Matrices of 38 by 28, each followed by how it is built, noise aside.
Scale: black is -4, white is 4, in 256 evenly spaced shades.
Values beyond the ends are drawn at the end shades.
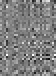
low rank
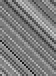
Toeplitz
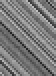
Toeplitz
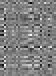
low rank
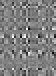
low rank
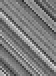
Toeplitz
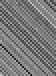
Toeplitz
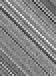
Toeplitz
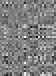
low rank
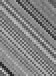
Toeplitz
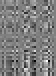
low rank
